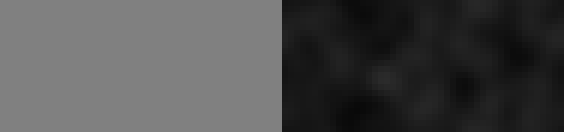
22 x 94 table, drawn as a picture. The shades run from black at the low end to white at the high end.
It is made of 1 by 2 panels. Panel 1,1: middling, flat. Panel 1,2: very low, blotchy, faint in contrast.
